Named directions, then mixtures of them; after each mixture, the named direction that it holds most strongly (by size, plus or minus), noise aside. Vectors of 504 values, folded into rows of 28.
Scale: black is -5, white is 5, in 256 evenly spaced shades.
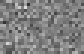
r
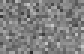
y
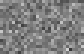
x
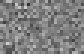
r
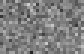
y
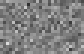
x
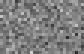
y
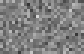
x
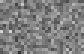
x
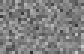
y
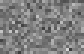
x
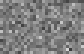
x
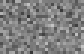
y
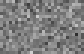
y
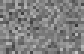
r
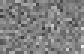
y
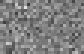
r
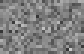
x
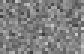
y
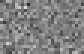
r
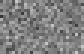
y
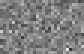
x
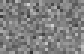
y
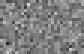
r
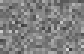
x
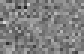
r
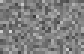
x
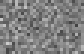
r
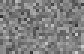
y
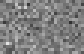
r
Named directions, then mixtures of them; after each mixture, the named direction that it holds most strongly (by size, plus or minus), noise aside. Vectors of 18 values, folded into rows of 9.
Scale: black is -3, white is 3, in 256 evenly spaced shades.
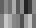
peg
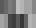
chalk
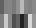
chalk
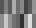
peg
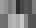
chalk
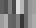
chalk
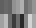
chalk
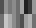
peg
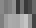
chalk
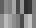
peg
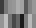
chalk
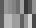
peg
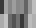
chalk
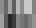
peg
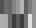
chalk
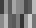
peg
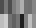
chalk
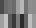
chalk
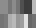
chalk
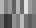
peg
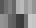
chalk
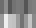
peg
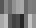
chalk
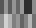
peg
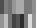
chalk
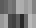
chalk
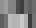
chalk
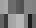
chalk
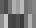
chalk
